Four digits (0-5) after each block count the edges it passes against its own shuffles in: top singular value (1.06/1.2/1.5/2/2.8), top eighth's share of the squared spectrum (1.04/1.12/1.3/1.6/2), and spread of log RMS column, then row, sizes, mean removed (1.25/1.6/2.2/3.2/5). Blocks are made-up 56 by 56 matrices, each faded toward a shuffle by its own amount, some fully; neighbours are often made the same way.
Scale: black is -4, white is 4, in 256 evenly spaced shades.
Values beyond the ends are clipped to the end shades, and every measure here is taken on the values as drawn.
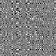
4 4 3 3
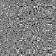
4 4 2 2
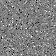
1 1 0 0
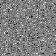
3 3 1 1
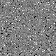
2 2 0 0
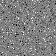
0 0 0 0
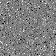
2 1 0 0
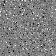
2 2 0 0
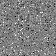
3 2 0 0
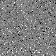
1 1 0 0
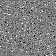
1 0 0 0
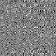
4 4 2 2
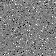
0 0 0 0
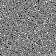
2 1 0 0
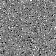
2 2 0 0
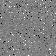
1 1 0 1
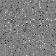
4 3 1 1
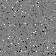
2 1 0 0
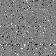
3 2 1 1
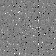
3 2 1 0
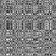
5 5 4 3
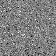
1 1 0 0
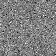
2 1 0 0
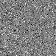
0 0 0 0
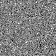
0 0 0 0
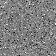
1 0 0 0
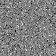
0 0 0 0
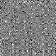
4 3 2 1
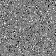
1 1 0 0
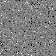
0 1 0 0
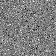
1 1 0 0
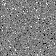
1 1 0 0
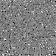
2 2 0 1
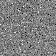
0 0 0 0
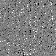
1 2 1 0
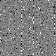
2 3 2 0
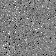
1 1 1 0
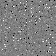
2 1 0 0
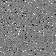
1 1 0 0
